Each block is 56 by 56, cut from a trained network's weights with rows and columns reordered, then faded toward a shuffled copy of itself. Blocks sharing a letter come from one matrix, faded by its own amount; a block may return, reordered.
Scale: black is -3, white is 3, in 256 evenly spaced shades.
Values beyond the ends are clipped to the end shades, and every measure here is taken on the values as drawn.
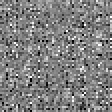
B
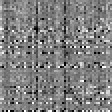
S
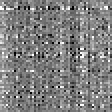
S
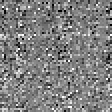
B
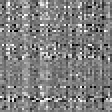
S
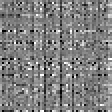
S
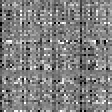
S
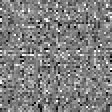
B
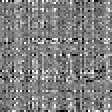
S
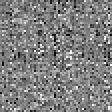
B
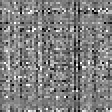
S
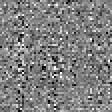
B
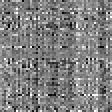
S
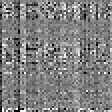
S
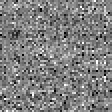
B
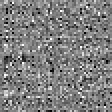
B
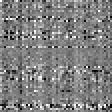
S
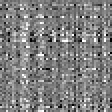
S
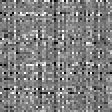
S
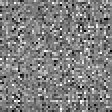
B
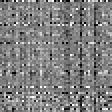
S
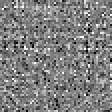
B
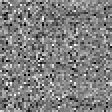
B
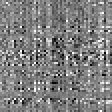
S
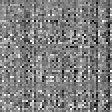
S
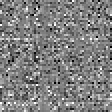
B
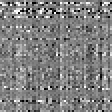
S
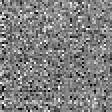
B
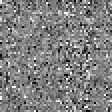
B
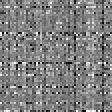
S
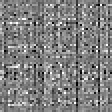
S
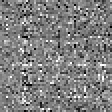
B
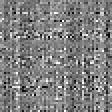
S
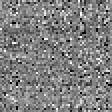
B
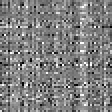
S
